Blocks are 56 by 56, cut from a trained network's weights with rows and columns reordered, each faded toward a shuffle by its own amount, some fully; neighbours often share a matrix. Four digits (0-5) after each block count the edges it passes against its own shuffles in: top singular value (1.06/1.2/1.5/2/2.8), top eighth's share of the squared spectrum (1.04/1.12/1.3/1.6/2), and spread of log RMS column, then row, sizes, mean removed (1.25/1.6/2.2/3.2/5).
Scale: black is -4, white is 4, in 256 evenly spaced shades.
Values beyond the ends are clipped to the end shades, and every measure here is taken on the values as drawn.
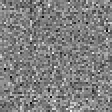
2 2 2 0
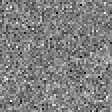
0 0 0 0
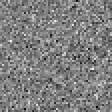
0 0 0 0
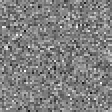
1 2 0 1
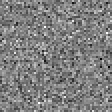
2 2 2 0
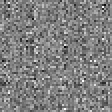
3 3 3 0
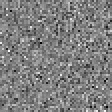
2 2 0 0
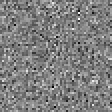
2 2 2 0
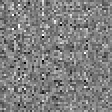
3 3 3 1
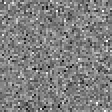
0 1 0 0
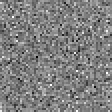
1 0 0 0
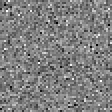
0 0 0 0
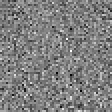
2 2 2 0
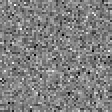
0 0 0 0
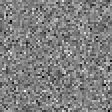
2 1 1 0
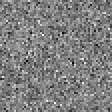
0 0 0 0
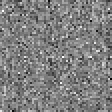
2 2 0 1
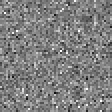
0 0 1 0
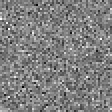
0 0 0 0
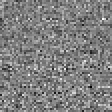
2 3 1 2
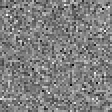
0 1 0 0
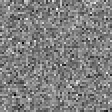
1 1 0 1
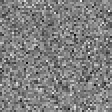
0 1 0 0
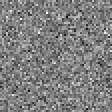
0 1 0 0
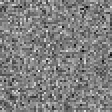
2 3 1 1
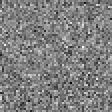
2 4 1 1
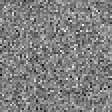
0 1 0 0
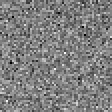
1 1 0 0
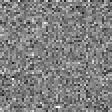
3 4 1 2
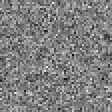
1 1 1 0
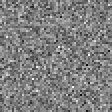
2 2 0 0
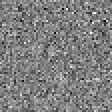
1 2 0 2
